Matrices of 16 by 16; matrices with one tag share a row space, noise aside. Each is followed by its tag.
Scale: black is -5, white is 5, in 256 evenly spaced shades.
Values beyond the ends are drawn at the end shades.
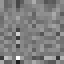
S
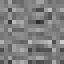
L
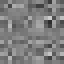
L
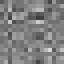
L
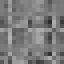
L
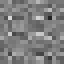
L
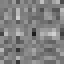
S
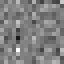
S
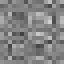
L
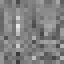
S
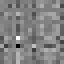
S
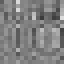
S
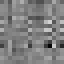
L
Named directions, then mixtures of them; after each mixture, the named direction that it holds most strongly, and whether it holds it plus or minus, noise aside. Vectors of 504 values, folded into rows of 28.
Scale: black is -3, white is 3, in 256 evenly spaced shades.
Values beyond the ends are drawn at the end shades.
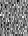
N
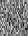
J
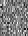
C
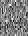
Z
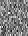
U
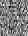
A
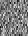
U, minus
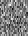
Z, plus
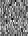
Z, minus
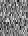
N, plus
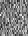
N, plus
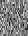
J, plus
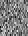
U, minus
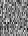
Z, plus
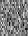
J, plus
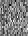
Z, minus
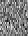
J, plus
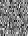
A, plus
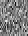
Z, plus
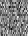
A, plus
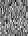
Z, minus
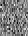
C, minus
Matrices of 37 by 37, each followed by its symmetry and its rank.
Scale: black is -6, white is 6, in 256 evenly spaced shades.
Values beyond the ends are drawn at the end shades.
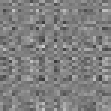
neither, rank three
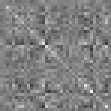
symmetric, rank five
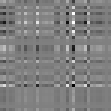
neither, rank one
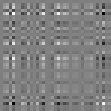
symmetric, rank one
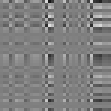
neither, rank one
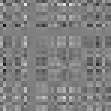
antisymmetric, rank two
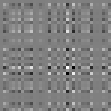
symmetric, rank one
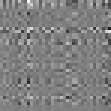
neither, rank three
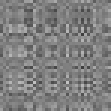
antisymmetric, rank two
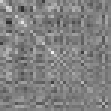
symmetric, rank five
